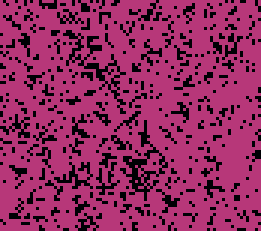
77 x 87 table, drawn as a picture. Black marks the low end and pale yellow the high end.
No single row or column stands out from its neighbours. Neither half mirrors the other. There is no overall slope. No regular stripes run through it.
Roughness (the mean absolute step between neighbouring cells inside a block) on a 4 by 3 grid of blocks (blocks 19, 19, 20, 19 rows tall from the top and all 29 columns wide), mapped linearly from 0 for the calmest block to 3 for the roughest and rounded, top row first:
322
221
330
231
